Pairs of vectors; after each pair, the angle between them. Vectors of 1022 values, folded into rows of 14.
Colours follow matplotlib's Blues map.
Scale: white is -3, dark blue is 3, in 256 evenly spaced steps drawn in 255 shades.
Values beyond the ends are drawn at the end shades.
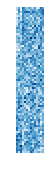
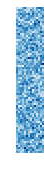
orthogonal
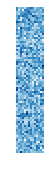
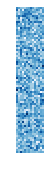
nearly parallel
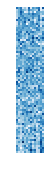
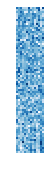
nearly parallel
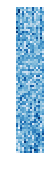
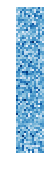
partly opposed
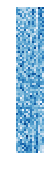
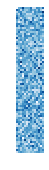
orthogonal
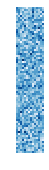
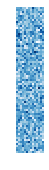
partly aligned
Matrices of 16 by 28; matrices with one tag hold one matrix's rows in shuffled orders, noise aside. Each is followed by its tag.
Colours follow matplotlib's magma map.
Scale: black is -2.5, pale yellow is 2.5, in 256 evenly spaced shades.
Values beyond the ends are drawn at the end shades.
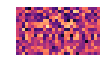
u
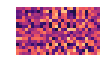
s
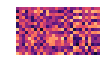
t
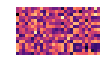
t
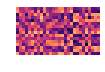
t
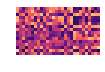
t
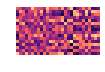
t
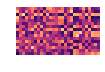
t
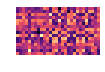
s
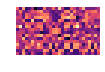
u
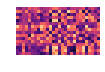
s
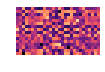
u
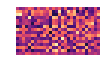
s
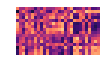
t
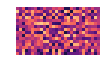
u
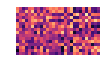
t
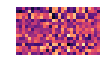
s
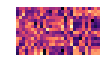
t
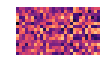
t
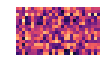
u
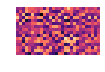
u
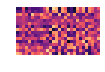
s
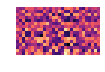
u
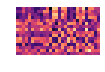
s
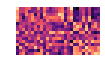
t
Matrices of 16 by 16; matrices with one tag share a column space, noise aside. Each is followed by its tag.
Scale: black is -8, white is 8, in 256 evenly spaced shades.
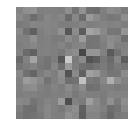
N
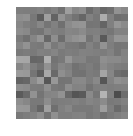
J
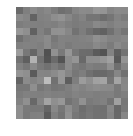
N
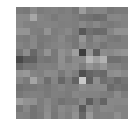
N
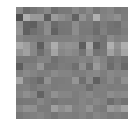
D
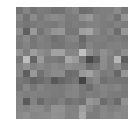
N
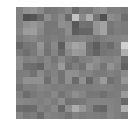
D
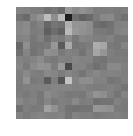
D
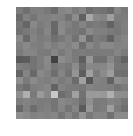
J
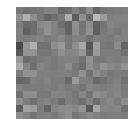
D
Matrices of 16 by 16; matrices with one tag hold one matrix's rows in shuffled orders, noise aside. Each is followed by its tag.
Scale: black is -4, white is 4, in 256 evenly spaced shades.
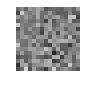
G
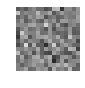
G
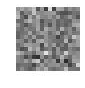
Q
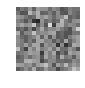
Q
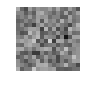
Q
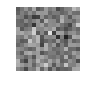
Q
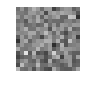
G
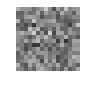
Q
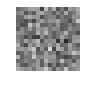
Q
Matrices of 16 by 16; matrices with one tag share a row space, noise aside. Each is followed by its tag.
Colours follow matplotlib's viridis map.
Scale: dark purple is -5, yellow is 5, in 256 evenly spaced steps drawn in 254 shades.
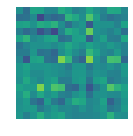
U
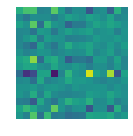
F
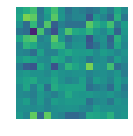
F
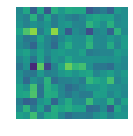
F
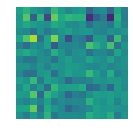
F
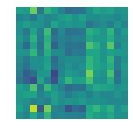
F
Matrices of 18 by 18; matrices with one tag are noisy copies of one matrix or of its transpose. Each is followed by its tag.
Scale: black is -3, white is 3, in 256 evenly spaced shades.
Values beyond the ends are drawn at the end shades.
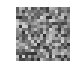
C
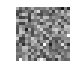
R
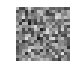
R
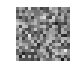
C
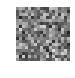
C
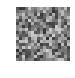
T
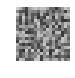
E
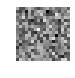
R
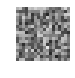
E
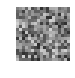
C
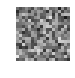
T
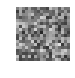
C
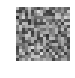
R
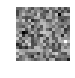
T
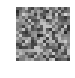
T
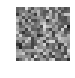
T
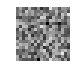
C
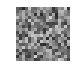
T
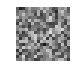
T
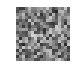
T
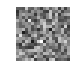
T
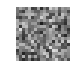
C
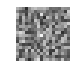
E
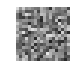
E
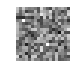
E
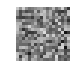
E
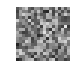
T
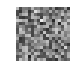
R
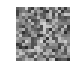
T
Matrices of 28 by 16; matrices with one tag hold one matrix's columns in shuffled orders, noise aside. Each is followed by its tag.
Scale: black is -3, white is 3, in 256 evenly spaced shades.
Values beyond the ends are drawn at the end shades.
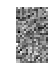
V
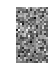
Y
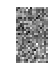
V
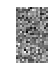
V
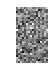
Y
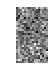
V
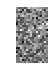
Y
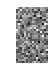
Y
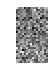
V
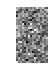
Y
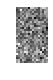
V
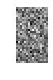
Y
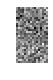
V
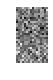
V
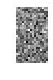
Y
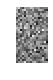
Y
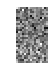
V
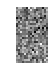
V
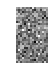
Y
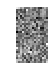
V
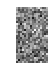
Y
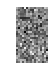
V
